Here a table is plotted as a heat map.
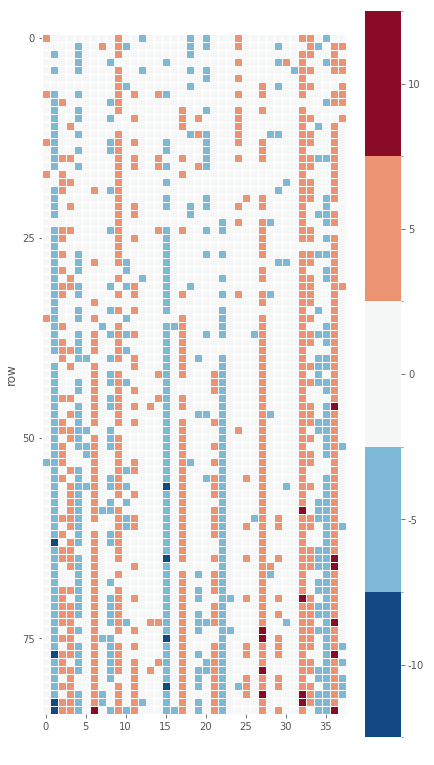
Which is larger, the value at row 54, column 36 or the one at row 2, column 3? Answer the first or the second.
the first
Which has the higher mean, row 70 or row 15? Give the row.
15
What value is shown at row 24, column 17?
5
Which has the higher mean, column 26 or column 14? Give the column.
14
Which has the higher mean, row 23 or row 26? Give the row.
23
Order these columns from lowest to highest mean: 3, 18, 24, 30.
18, 30, 24, 3
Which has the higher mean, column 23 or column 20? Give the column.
23
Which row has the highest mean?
15
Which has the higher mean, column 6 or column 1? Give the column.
6
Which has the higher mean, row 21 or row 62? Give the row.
62
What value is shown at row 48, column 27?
5
